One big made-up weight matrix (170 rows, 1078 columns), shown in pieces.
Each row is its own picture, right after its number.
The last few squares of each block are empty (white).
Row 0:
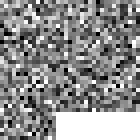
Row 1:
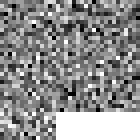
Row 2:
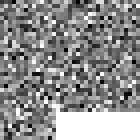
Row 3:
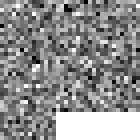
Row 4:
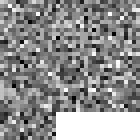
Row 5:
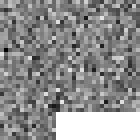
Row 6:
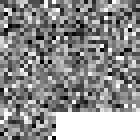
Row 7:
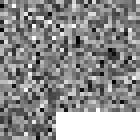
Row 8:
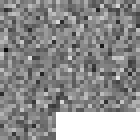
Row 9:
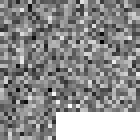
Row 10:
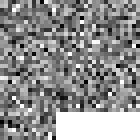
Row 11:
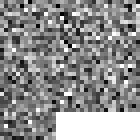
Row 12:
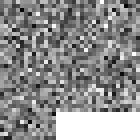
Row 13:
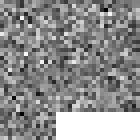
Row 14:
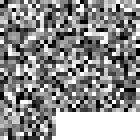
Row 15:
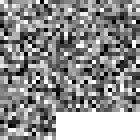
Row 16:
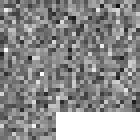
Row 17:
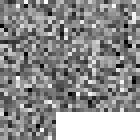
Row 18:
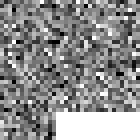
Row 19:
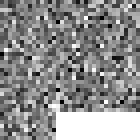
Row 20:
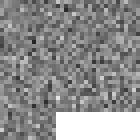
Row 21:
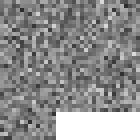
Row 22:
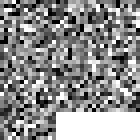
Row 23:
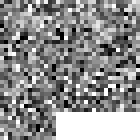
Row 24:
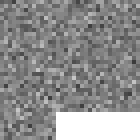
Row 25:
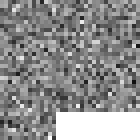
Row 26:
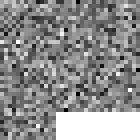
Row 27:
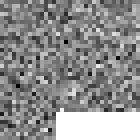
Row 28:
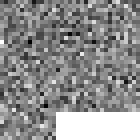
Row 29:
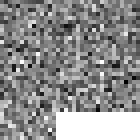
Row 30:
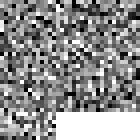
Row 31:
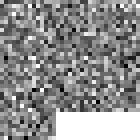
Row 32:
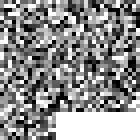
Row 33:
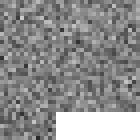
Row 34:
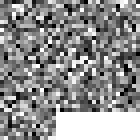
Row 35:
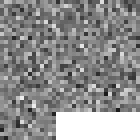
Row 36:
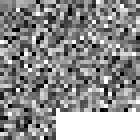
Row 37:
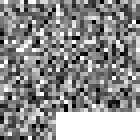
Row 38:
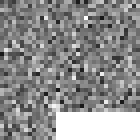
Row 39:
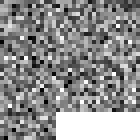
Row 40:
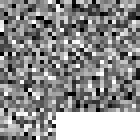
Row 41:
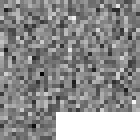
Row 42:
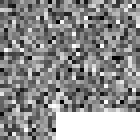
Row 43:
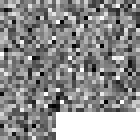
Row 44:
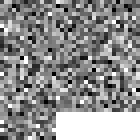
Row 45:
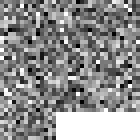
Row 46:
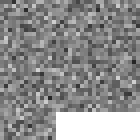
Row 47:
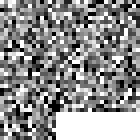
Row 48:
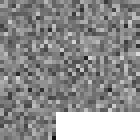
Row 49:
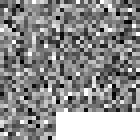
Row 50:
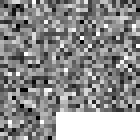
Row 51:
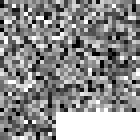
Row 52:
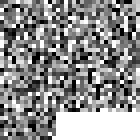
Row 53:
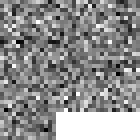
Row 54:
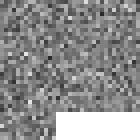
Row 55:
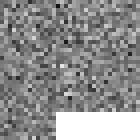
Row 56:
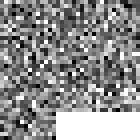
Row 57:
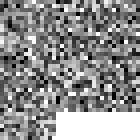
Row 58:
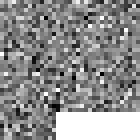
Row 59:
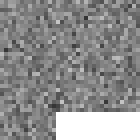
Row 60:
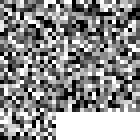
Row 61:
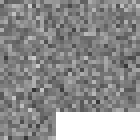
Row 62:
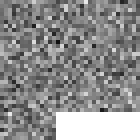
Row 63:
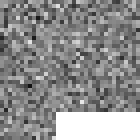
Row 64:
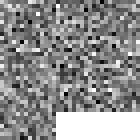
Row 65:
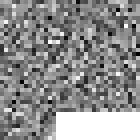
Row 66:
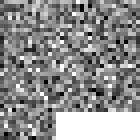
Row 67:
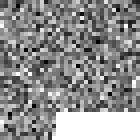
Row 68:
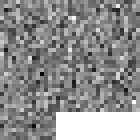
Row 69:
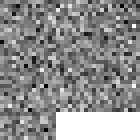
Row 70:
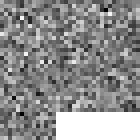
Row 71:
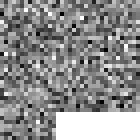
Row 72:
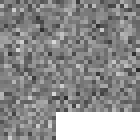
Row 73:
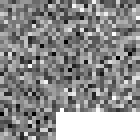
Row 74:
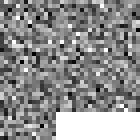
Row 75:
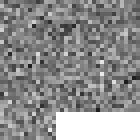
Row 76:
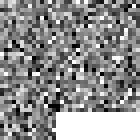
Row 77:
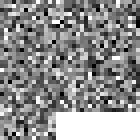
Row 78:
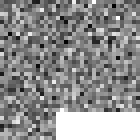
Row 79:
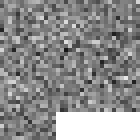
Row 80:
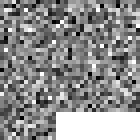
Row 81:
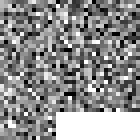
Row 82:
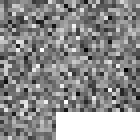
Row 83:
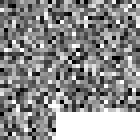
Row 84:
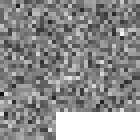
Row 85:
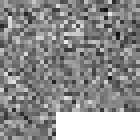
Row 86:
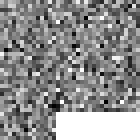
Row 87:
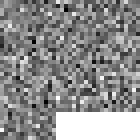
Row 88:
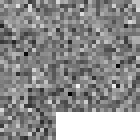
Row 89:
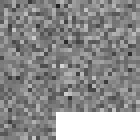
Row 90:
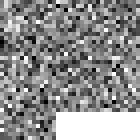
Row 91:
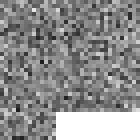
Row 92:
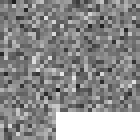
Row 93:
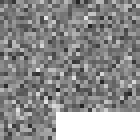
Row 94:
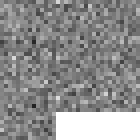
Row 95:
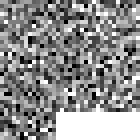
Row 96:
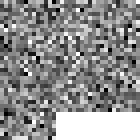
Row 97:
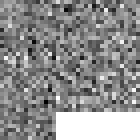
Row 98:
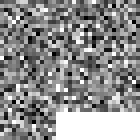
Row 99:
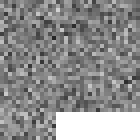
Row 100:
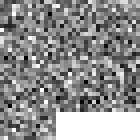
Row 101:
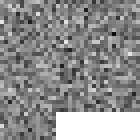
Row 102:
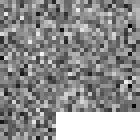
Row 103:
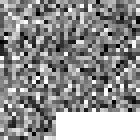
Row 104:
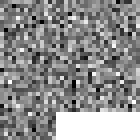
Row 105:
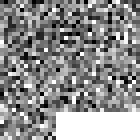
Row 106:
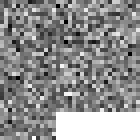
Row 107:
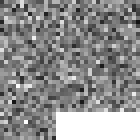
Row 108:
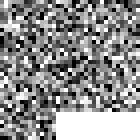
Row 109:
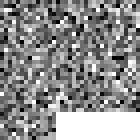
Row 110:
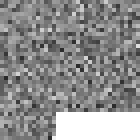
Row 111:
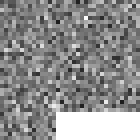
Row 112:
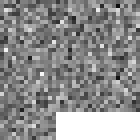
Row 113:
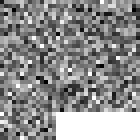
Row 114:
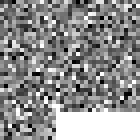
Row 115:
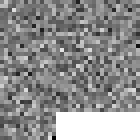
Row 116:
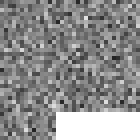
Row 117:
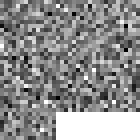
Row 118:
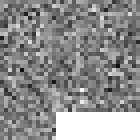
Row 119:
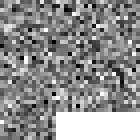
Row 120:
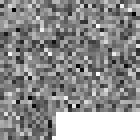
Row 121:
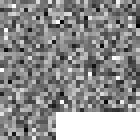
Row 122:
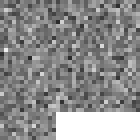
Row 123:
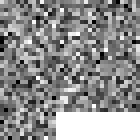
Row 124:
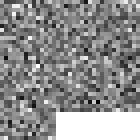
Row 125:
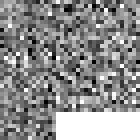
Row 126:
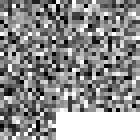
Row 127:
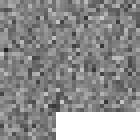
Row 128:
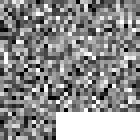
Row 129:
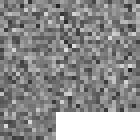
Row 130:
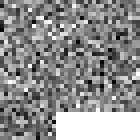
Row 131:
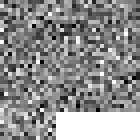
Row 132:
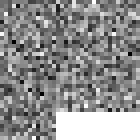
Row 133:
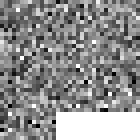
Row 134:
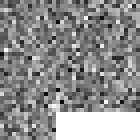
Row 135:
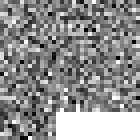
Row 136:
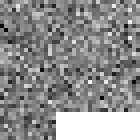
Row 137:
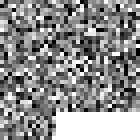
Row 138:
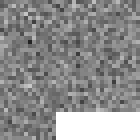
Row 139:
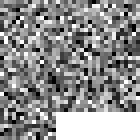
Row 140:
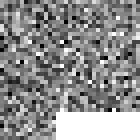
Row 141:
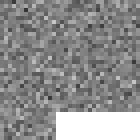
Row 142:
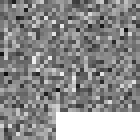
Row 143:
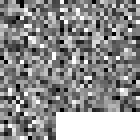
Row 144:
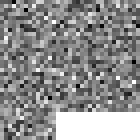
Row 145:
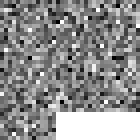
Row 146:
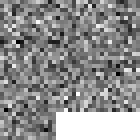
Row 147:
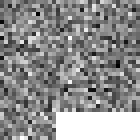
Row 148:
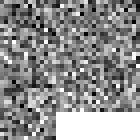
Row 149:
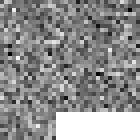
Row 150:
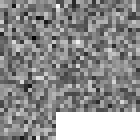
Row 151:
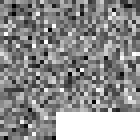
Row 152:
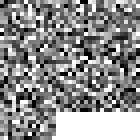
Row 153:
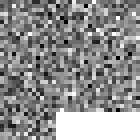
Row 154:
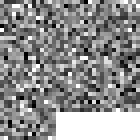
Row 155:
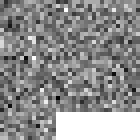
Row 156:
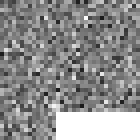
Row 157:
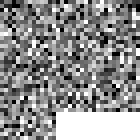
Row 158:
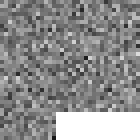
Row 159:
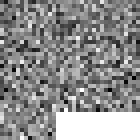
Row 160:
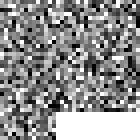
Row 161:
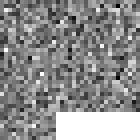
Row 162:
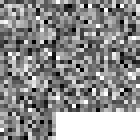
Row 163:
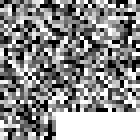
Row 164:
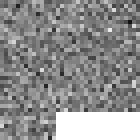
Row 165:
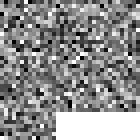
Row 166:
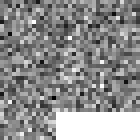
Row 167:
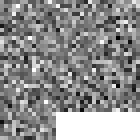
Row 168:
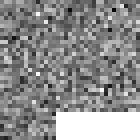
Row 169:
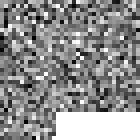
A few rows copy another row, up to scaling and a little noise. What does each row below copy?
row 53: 146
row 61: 31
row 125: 97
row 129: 11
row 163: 18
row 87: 20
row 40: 30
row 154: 124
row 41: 68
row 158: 48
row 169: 63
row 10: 25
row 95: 73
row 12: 21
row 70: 13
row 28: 105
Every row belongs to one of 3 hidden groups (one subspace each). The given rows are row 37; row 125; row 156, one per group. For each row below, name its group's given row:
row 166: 37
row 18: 125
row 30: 37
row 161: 156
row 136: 125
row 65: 125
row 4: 37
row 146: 125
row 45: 37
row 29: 37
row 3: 125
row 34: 125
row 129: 37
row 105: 37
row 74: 37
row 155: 125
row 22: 156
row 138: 37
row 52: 156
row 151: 125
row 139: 37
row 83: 156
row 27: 37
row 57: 125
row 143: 37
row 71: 37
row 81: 37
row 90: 125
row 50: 125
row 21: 125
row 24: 156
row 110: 125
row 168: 125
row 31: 125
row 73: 37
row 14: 125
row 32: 156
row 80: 156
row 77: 156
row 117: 125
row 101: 37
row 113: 37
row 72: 125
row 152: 125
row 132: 37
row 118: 37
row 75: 37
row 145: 156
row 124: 125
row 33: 37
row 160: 156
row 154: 125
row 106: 37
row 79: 37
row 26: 125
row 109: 156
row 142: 156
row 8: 156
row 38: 156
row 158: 125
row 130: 37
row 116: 156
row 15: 125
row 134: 156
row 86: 156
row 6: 37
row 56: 125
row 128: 125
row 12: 125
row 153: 37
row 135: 37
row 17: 125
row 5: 156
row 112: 156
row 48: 125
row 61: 125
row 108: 125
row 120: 125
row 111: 156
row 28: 37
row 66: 37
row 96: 37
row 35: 125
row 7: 37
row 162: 125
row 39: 125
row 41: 156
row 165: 37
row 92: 156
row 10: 125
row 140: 37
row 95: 37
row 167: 125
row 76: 156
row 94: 125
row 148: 125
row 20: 125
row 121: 156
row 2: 156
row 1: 37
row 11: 37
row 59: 156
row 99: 37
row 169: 37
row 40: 37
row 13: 37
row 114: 156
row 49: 125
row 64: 37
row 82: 125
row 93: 156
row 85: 37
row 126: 37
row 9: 125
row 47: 156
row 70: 37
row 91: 37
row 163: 125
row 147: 37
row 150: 37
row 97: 125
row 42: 156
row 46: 156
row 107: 37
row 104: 156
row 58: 156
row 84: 37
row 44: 125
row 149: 125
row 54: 125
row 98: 37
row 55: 37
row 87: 125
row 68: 156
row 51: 37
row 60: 37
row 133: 125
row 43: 156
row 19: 156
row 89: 37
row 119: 125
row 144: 156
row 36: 125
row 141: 156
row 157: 125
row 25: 125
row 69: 125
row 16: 156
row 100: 125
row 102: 37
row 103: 125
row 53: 125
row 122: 156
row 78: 37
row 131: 37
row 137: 125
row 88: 125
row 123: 37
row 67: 125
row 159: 37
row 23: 125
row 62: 125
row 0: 125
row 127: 156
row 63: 37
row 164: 125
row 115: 125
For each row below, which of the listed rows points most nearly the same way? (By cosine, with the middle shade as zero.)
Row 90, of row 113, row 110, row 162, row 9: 162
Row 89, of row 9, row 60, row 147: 147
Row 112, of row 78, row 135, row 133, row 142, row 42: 42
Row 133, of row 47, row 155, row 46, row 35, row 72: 155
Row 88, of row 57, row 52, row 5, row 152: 152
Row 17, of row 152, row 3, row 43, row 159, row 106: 152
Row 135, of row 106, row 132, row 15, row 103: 132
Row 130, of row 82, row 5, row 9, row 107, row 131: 107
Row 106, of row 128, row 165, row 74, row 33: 165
